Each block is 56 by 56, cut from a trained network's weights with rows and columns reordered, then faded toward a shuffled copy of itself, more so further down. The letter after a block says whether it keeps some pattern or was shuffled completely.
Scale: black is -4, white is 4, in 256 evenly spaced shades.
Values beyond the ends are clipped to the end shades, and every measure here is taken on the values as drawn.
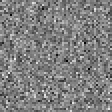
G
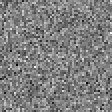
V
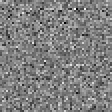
G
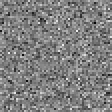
G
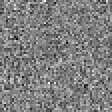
G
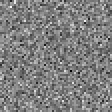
V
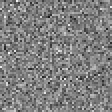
G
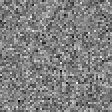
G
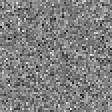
V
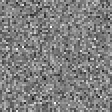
G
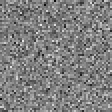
V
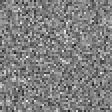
V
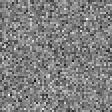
V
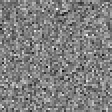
V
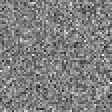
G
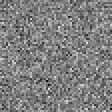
G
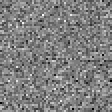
G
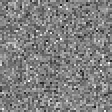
V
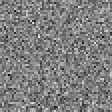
V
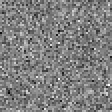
V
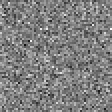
V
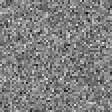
G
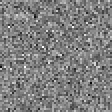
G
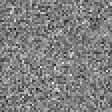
V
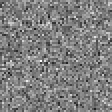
G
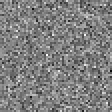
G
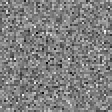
V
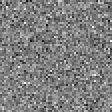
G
